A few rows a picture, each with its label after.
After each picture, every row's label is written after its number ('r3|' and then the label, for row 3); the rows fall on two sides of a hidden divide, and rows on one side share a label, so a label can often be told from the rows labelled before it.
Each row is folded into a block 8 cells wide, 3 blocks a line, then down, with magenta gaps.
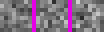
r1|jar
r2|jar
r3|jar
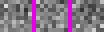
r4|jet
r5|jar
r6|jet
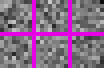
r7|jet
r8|jar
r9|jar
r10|jet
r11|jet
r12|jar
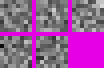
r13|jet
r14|jet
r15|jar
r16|jar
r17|jet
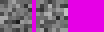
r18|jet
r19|jet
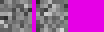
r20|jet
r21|jar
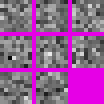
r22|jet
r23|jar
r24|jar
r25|jar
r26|jar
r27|jet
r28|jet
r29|jet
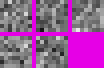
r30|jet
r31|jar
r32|jet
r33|jet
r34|jet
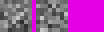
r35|jet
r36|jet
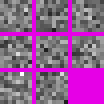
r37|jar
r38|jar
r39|jet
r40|jar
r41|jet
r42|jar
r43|jet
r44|jar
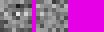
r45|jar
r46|jar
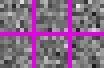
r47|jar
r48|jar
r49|jet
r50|jar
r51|jet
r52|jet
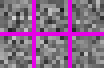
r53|jet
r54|jet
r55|jar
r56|jet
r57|jar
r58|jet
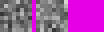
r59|jet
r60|jar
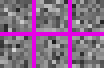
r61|jar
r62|jet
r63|jet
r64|jet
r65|jet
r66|jet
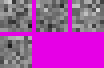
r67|jet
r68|jar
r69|jar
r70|jet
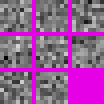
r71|jet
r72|jar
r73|jar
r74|jet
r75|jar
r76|jar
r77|jar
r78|jet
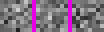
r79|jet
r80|jet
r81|jet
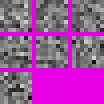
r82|jar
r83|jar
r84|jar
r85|jet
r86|jar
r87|jar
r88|jet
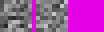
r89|jar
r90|jar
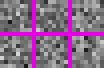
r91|jar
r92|jet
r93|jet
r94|jar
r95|jar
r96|jet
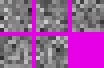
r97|jar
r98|jar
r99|jet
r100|jar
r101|jet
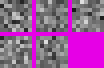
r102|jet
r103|jar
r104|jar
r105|jet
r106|jet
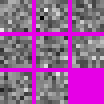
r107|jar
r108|jar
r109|jar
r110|jet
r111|jet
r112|jar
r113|jar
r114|jet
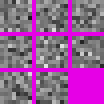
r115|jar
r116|jet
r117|jar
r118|jet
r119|jar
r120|jar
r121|jet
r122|jet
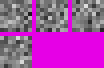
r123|jar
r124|jet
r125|jet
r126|jet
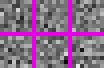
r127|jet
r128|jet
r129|jet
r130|jet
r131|jet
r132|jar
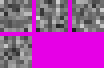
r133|jar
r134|jet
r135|jar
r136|jar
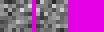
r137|jet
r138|jar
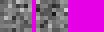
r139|jet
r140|jet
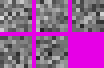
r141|jet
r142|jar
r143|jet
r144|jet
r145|jar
